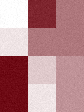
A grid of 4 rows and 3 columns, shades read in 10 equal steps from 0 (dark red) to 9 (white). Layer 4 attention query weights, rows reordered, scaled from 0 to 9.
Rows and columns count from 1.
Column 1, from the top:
9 8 0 0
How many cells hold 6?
0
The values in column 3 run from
4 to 5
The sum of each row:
14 16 12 13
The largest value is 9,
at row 1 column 1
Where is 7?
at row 3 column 2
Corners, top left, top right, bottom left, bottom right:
9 4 0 5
